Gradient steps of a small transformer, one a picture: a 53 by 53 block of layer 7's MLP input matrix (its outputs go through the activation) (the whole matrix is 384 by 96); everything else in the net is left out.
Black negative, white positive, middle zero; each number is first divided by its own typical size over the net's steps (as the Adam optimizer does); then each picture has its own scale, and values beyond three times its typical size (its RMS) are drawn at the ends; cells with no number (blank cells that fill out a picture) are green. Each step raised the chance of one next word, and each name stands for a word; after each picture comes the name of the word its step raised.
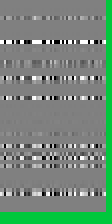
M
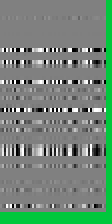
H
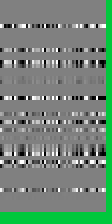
H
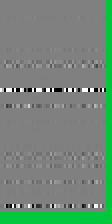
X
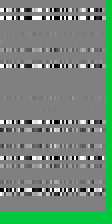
X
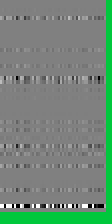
M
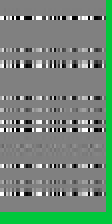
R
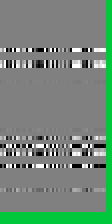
M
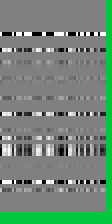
H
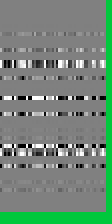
M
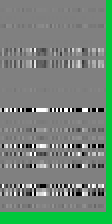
M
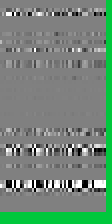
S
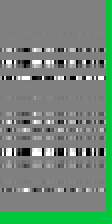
H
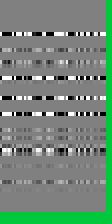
S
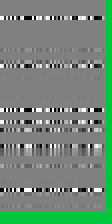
X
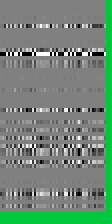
S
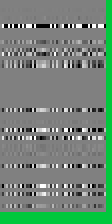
R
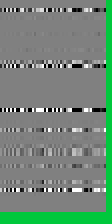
X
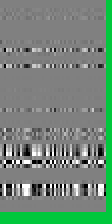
H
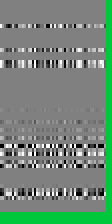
M
